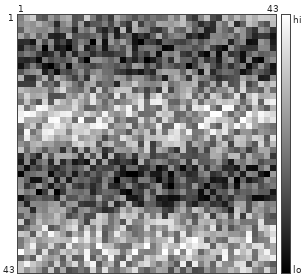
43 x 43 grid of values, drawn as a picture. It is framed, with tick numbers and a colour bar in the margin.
No row or column stands out. On average the colour sits 50% of the way up the scale. Stripes running across repeat 2 times from top to bottom. No seam splits the table.
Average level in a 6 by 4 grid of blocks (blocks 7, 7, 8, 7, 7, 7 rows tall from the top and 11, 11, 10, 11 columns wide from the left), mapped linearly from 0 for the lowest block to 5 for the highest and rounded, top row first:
1011 / 1221 / 5444 / 0001 / 2222 / 4444
